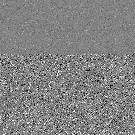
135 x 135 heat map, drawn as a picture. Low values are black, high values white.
Stripes: none. Slope: none. Histogram: heavy tails on both sides. Seam: horizontal, 40% of the way down, the top part calmer.
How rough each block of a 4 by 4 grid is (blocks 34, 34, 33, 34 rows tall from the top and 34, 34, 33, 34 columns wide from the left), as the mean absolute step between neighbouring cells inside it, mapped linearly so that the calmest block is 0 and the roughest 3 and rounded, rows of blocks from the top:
0 0 0 0 | 1 1 1 1 | 3 3 3 3 | 3 3 3 3
